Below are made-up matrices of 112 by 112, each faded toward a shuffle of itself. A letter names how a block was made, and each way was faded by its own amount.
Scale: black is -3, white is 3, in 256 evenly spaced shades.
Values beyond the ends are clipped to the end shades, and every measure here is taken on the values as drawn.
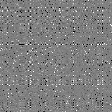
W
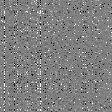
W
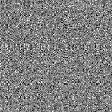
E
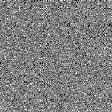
E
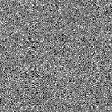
E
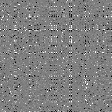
W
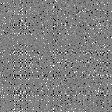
W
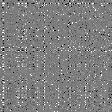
W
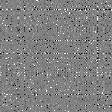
W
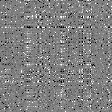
W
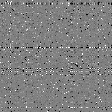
W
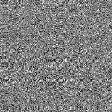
E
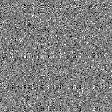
E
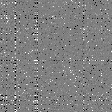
W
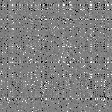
W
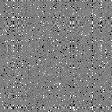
W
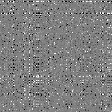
W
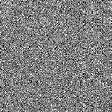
E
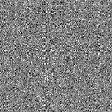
E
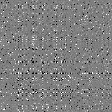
W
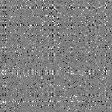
W
